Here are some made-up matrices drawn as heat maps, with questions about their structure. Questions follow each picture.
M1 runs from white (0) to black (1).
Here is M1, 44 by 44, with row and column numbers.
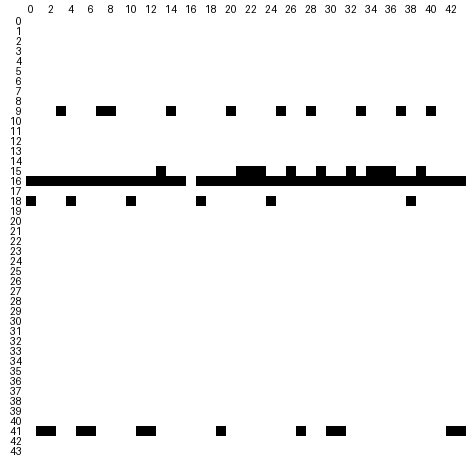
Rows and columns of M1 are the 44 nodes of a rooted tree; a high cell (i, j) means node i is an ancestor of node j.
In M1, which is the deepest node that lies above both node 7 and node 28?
9
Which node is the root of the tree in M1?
16
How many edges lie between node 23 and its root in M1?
2
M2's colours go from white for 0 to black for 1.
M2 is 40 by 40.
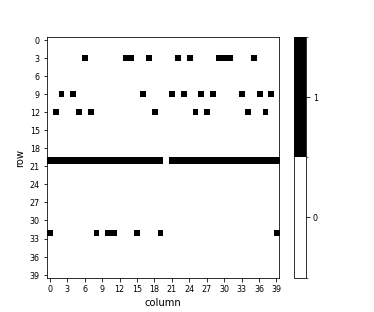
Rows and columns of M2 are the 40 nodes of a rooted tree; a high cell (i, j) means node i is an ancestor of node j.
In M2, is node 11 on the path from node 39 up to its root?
no
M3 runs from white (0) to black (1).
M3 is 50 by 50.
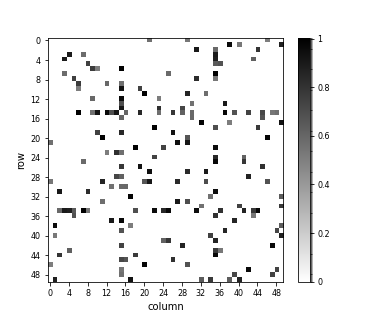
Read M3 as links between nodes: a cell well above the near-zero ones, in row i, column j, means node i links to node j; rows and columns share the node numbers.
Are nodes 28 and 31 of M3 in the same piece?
no
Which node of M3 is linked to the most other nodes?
node 15
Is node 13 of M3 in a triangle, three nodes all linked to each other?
yes
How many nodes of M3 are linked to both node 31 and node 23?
0
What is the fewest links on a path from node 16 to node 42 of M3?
2
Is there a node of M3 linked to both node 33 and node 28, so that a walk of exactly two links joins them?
no
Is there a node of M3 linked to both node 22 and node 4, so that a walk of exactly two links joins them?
yes
